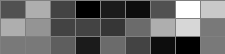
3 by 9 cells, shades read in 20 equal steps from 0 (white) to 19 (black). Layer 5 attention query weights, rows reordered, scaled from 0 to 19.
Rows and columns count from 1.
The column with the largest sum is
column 4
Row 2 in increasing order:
3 6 6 8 10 11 14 14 15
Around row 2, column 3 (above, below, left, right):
14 12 8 14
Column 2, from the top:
6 8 10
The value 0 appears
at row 1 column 8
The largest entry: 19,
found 2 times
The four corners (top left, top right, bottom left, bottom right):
13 4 10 10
